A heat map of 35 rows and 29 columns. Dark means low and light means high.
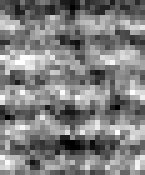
No single row or column stands out from its neighbours. Streaks run across, left to right. Horizontal stripes repeat 5 times down the table. No overall slope runs across the table.
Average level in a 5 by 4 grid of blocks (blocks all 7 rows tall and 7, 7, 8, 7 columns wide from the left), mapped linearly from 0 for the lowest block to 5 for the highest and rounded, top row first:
1112
5323
4433
2223
3003
